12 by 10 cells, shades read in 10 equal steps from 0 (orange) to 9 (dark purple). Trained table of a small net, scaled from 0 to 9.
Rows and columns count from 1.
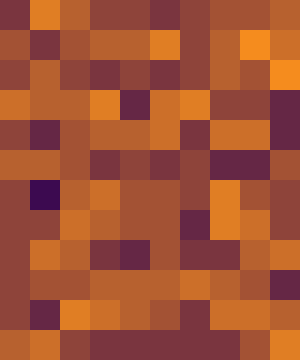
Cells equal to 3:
24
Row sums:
42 31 42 36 41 50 42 38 44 38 35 45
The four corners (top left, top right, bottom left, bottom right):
6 3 3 1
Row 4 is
2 3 3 1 7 2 1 5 5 7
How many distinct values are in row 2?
7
